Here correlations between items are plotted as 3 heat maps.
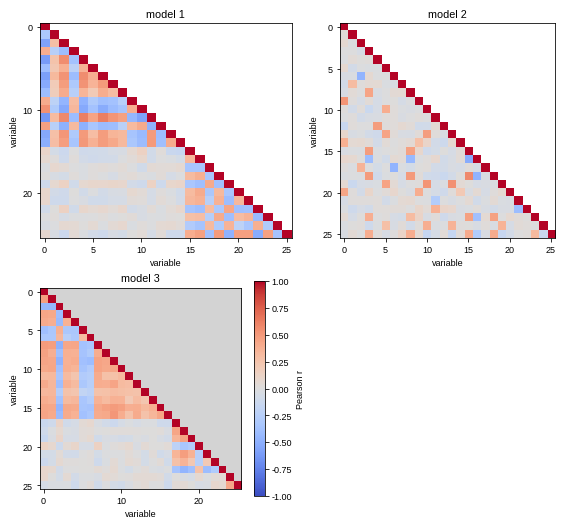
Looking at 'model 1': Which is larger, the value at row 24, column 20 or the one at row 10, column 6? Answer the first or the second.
the first
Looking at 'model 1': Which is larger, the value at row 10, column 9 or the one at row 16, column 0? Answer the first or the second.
the first
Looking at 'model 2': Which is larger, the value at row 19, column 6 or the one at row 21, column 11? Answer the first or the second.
the first
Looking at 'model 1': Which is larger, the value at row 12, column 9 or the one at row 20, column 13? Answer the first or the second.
the first
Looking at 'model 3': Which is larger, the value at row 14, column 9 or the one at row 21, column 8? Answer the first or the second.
the first
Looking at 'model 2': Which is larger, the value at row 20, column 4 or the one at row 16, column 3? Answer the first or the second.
the first
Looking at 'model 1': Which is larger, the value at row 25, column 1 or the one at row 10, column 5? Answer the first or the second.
the first
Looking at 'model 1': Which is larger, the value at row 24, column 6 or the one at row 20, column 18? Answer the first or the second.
the second
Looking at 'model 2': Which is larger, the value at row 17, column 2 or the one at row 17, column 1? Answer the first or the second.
the first
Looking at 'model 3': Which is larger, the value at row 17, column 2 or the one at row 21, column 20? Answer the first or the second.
the first
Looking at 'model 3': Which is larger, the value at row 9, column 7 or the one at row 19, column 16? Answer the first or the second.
the first
